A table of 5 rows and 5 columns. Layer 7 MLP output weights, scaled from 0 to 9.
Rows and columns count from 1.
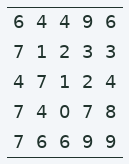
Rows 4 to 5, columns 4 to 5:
7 8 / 9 9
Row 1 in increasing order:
4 4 6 6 9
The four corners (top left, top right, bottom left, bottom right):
6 6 7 9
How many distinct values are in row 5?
3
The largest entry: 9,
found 3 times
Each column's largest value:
7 7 6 9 9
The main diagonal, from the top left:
6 1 1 7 9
